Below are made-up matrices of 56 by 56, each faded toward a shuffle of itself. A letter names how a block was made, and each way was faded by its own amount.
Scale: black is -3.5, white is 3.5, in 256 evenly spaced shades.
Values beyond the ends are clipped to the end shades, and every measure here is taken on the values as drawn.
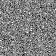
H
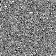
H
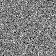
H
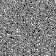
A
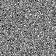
H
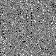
A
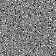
A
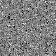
A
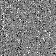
A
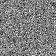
H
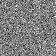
H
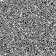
H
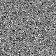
H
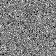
H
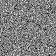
H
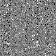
A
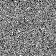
H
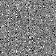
A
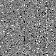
A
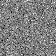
H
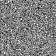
H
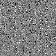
A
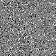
A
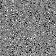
A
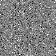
A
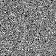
H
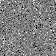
A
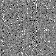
A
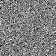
H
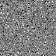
A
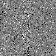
A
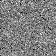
H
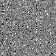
A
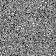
H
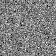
H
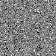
A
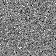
H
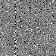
A
